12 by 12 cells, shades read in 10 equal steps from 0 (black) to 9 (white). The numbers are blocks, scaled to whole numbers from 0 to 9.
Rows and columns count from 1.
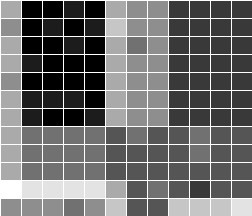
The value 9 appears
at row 11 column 1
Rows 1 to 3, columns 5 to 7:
0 6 5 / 1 7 5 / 0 6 4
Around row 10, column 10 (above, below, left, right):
4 2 3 3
